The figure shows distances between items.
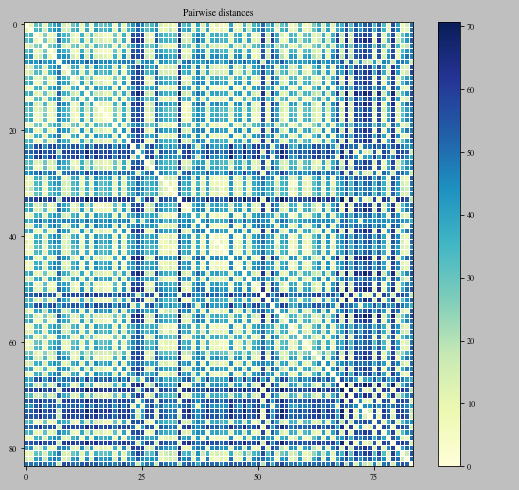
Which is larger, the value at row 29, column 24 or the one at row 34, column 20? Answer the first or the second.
the first
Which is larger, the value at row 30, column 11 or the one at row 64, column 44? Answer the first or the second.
the second
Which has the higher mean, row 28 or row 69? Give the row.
69
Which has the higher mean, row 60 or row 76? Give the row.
76
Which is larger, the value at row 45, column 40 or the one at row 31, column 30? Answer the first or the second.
the second
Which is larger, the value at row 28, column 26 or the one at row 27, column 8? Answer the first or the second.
the first
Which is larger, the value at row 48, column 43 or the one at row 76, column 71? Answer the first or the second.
the first
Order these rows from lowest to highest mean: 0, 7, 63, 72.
0, 63, 7, 72
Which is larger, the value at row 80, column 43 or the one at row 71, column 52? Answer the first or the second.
the second
